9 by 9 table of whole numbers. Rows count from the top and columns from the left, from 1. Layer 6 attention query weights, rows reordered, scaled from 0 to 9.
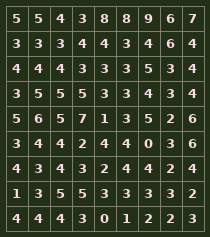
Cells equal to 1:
3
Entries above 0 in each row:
9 9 9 9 9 8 9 9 8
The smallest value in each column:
1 3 3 2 0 1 0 2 2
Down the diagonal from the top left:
5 3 4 5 1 4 4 3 3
